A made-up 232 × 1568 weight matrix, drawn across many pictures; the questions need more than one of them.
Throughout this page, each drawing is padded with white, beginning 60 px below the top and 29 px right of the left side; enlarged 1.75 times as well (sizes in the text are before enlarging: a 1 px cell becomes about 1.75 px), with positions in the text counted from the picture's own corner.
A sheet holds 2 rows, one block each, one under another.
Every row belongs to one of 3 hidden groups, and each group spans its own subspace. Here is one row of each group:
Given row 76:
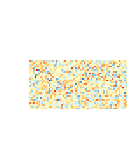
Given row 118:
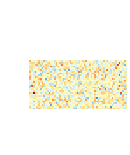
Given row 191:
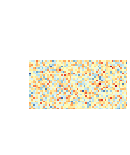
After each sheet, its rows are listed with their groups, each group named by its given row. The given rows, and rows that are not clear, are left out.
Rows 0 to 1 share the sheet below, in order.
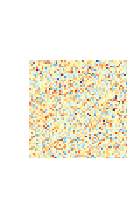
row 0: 76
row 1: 191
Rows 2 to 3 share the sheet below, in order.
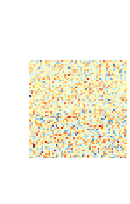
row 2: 191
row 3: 191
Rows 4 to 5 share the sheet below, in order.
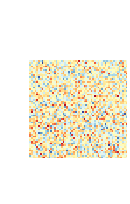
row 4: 191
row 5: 118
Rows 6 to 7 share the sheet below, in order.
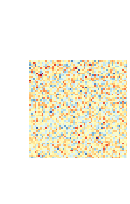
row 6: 76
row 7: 191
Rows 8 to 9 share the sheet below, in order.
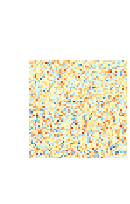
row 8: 76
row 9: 118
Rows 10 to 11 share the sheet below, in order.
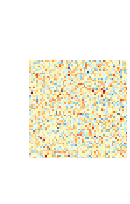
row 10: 191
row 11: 76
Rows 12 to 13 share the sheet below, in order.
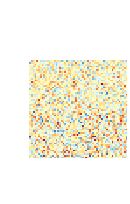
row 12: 118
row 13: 76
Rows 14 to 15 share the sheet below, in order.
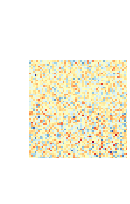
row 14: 118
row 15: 191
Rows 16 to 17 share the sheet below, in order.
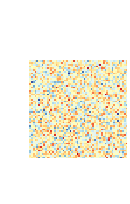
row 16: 118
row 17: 118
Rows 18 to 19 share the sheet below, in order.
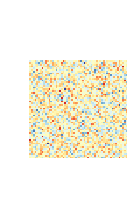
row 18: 191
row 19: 118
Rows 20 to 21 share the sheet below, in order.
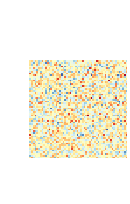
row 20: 76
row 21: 76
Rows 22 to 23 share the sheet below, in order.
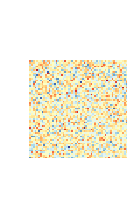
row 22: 76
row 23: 191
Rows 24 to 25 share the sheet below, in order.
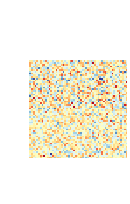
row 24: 191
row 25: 76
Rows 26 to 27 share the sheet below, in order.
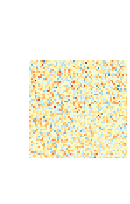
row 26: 118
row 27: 191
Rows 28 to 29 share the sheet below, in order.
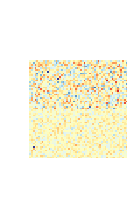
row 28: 76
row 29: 76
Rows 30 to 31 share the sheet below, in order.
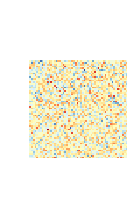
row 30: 118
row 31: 191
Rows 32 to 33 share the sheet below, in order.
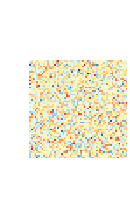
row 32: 76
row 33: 76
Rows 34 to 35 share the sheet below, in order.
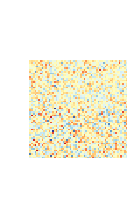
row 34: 118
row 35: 191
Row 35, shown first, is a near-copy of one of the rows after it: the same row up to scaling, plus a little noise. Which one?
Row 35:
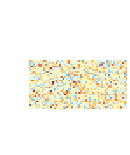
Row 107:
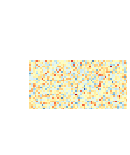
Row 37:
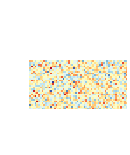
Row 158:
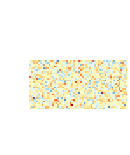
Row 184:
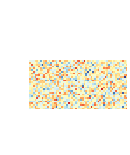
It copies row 37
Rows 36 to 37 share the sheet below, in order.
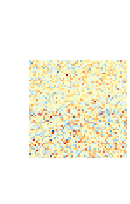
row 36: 118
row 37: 191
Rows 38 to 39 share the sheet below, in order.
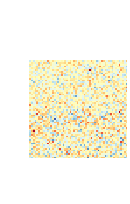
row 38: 76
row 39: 118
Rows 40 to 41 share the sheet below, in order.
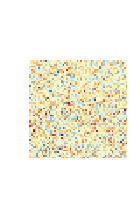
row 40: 191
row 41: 118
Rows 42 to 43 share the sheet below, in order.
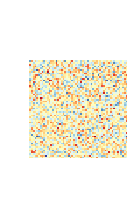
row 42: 76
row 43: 76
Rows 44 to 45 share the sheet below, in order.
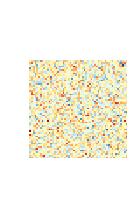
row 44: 118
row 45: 76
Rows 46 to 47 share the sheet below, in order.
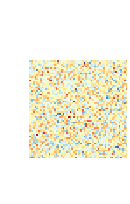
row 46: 76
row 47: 191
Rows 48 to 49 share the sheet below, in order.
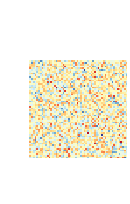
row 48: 118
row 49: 118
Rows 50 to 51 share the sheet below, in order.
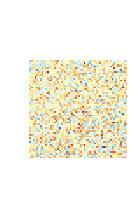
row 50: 76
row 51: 118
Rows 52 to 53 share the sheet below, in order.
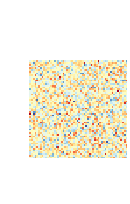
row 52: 76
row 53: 76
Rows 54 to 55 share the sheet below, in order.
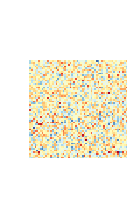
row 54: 76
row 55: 76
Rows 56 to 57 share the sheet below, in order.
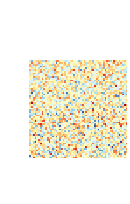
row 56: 191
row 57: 118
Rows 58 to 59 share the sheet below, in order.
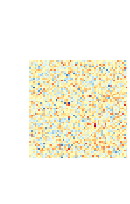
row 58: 191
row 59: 118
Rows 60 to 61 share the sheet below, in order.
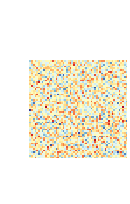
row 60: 76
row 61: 76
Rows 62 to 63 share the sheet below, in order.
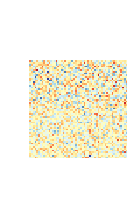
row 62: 76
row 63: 76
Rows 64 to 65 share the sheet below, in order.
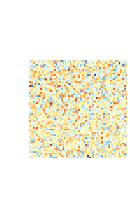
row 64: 118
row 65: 191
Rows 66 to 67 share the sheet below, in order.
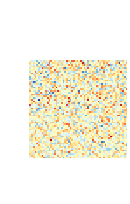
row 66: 118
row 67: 191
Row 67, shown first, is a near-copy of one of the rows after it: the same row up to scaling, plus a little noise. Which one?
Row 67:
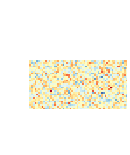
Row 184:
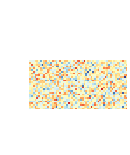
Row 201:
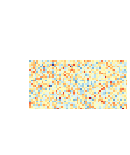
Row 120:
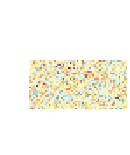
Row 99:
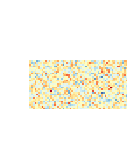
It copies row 99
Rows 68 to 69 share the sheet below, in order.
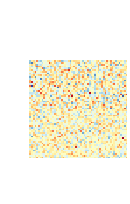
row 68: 118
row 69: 191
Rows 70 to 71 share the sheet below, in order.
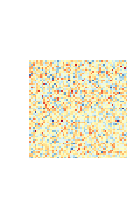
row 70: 191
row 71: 76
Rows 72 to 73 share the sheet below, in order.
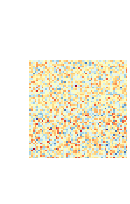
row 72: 191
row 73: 76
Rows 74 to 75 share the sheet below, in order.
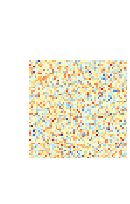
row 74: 191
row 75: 118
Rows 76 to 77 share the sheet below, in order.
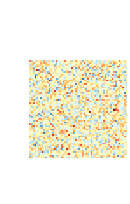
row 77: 191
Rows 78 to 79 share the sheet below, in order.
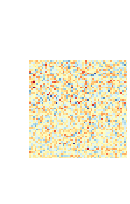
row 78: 118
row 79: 76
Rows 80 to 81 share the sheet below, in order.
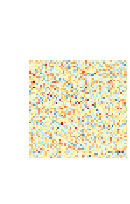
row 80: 118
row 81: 76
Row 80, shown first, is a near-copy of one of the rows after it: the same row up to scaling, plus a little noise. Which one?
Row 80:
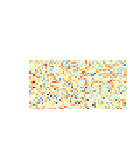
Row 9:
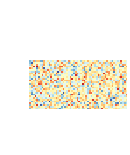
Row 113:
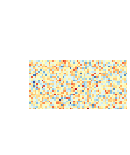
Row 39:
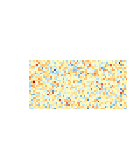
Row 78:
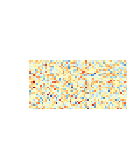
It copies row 78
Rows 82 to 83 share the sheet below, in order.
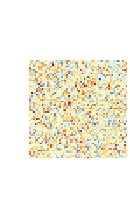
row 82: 191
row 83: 76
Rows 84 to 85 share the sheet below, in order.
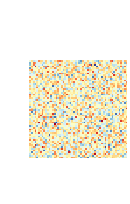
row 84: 76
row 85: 191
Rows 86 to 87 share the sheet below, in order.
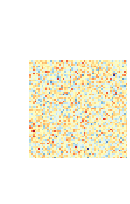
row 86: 118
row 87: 118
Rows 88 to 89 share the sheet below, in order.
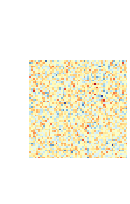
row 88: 191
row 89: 118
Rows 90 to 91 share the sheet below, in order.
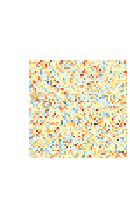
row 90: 118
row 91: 76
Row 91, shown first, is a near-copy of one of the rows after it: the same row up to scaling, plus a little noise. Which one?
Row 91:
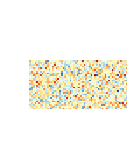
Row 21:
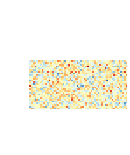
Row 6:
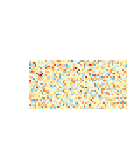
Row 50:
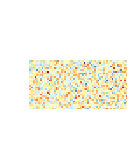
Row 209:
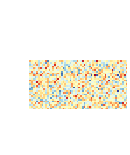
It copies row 209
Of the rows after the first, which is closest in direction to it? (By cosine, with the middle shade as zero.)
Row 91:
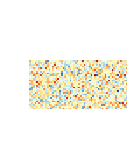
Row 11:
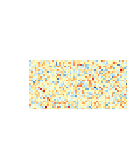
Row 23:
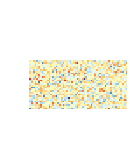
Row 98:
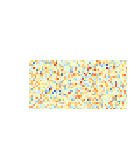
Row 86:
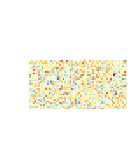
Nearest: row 98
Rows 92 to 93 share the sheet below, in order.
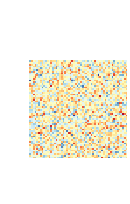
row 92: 76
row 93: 118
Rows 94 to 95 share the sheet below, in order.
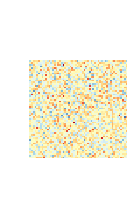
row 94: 191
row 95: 191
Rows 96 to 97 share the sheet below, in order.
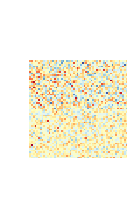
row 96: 118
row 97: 76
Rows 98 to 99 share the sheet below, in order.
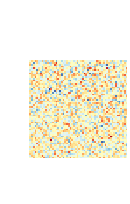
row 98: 76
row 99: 191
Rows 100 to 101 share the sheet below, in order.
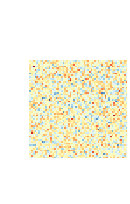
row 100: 191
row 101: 191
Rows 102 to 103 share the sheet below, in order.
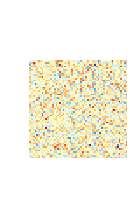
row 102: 76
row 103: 191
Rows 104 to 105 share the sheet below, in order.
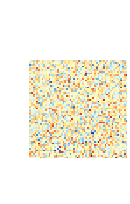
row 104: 191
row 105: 191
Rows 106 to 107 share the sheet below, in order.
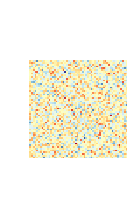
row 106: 118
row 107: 191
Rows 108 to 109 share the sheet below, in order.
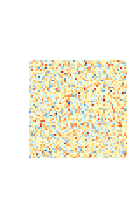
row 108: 191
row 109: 118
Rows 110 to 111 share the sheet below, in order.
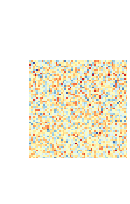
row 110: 76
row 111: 191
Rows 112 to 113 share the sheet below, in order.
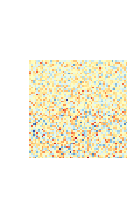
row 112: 191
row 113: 118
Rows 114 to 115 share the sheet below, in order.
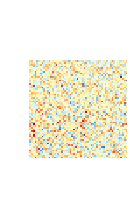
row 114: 118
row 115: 118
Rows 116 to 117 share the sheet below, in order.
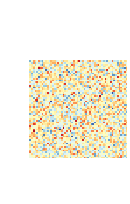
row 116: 191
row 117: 118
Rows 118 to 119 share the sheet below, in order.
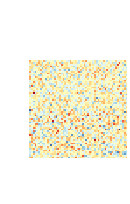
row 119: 76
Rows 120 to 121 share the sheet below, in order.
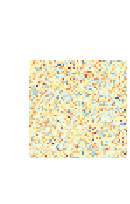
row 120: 191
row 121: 191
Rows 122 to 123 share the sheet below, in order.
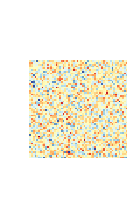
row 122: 118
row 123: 191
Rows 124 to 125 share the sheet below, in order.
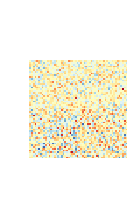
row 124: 191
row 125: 118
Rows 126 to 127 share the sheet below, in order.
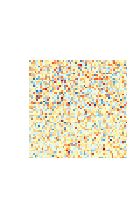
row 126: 191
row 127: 191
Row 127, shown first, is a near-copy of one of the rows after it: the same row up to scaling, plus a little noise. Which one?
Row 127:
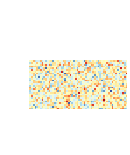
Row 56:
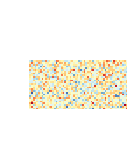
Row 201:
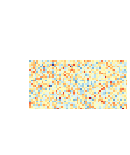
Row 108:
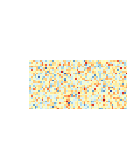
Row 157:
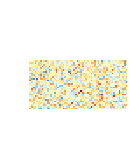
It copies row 108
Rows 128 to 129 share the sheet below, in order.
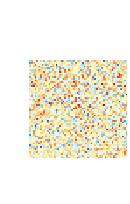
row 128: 118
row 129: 76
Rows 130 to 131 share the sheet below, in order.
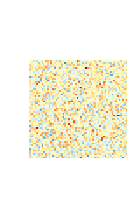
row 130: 191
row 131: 191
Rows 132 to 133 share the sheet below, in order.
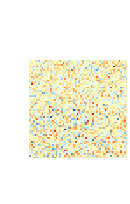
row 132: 191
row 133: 191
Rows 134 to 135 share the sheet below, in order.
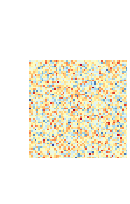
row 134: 191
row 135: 118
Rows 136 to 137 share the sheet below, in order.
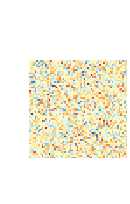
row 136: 118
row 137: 191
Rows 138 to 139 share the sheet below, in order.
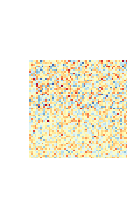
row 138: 191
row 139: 76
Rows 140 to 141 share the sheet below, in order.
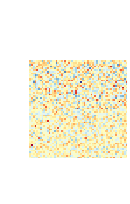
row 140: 76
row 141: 76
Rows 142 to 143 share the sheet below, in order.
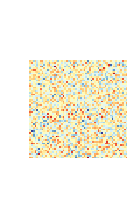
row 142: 118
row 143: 118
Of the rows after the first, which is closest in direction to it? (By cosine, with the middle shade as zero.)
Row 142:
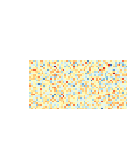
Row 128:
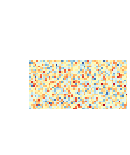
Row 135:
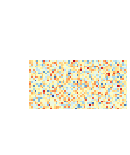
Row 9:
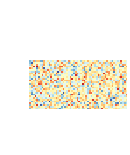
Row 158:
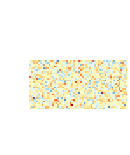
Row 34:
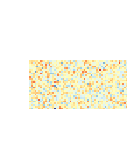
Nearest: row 135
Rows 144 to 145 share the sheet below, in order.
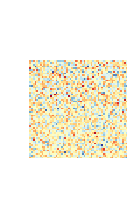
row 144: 76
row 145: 191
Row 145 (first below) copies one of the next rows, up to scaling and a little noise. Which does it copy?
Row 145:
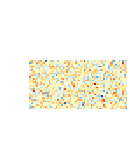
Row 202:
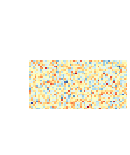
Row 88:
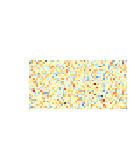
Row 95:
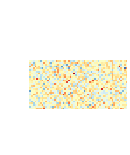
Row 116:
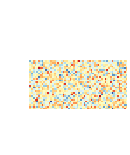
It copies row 88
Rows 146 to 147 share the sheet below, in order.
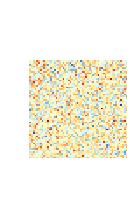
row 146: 118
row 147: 76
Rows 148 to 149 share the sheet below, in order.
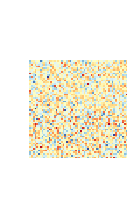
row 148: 118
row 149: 76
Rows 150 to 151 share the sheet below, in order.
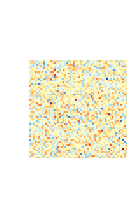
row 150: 118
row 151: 191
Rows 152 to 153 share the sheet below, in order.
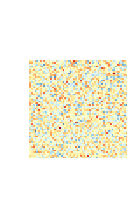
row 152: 118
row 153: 191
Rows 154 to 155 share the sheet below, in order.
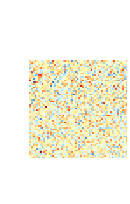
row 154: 76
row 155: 191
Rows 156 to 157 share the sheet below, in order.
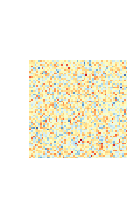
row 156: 191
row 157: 191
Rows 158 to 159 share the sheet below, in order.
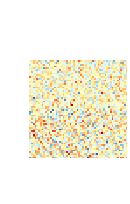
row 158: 191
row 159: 118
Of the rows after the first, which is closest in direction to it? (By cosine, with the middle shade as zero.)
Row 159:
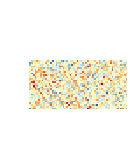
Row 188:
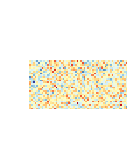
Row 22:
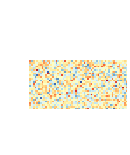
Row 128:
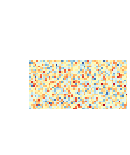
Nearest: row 128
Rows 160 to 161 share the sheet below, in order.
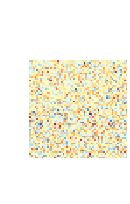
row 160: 76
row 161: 76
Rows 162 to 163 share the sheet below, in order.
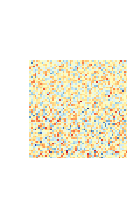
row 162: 118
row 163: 118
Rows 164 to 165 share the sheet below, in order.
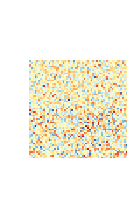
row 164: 118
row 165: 76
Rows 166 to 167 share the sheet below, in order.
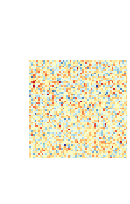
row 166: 118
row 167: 118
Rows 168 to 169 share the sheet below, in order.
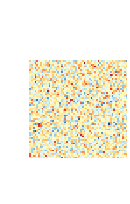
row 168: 76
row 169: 76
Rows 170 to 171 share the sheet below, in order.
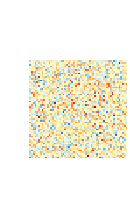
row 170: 191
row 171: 191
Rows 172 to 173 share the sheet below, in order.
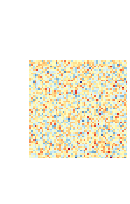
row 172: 76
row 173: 118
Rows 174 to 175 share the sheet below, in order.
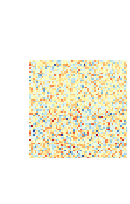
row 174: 76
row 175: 118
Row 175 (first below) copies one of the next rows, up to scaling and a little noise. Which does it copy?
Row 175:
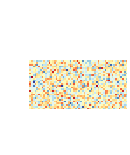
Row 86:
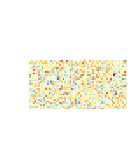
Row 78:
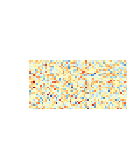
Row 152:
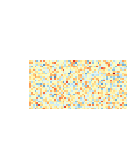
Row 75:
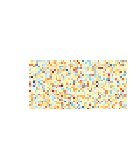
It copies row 75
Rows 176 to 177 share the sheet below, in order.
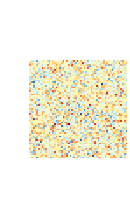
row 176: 118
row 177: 191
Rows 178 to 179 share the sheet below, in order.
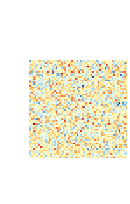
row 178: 76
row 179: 76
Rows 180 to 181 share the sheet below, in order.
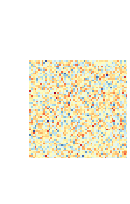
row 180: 191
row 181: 76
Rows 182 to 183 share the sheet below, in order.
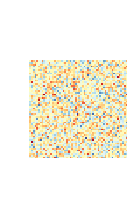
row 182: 118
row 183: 191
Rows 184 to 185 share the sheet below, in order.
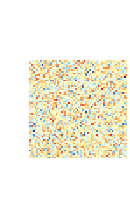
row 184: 191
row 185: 118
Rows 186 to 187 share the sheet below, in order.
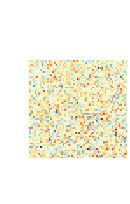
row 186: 118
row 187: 76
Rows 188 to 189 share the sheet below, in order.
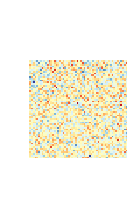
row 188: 118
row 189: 76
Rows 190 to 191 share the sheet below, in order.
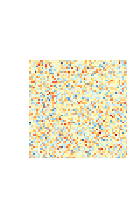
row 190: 118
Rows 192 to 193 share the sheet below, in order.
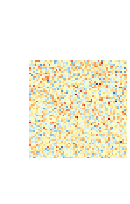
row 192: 191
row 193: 118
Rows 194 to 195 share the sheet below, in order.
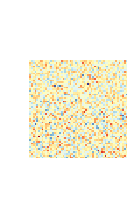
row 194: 118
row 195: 191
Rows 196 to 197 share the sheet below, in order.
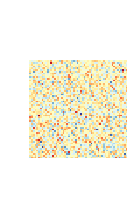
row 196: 191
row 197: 191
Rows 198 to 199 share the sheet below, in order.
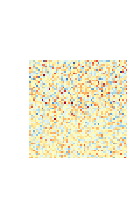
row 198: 191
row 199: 118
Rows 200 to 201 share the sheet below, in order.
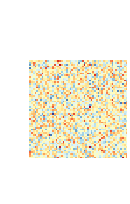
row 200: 76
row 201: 191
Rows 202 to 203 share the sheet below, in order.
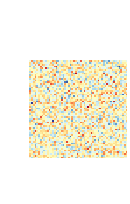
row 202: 191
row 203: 76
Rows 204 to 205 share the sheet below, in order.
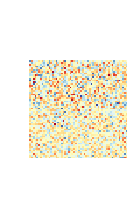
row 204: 76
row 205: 191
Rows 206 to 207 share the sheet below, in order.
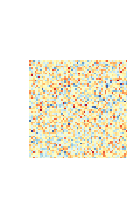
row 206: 191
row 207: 191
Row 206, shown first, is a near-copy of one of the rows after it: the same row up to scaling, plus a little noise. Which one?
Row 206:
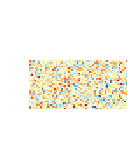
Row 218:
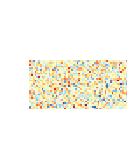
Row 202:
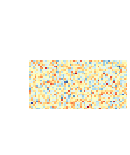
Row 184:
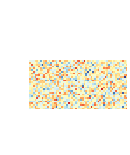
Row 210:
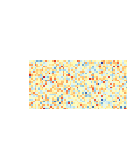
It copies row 218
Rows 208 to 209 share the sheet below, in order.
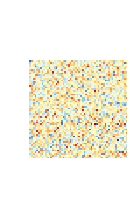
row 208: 76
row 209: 76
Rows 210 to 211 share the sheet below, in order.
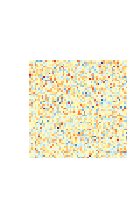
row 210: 191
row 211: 76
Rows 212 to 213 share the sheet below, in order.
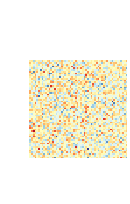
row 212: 191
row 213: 118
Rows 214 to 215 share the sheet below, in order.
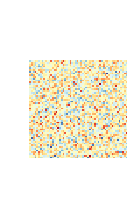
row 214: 191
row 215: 76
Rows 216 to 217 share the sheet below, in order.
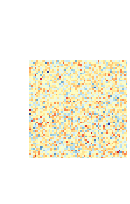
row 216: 76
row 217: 76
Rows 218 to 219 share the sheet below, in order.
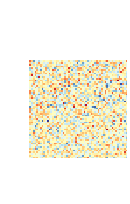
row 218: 191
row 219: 76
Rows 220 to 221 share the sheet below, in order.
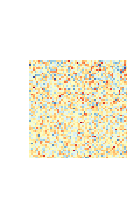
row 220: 191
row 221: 76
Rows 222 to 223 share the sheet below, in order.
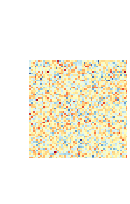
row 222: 76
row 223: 191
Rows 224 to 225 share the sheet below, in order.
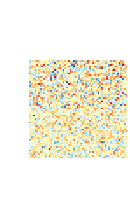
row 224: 118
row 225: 191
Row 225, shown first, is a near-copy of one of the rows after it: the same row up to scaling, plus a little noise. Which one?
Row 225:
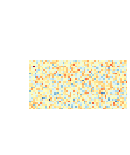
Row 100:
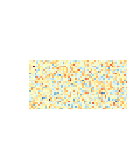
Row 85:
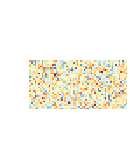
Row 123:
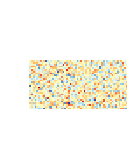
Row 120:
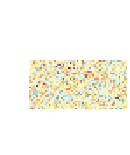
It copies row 100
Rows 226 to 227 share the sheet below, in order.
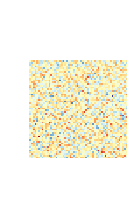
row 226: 118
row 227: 191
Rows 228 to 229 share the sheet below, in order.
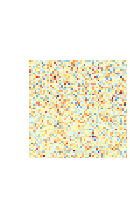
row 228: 118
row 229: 76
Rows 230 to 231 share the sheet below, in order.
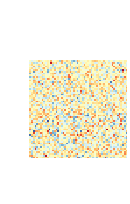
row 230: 191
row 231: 76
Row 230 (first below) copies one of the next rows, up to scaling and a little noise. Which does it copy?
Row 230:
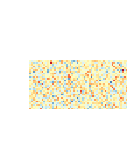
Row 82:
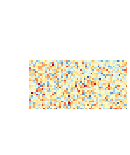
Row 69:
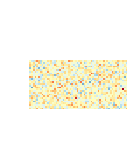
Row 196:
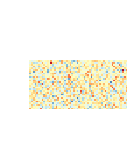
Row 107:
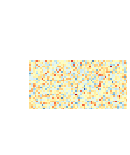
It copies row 196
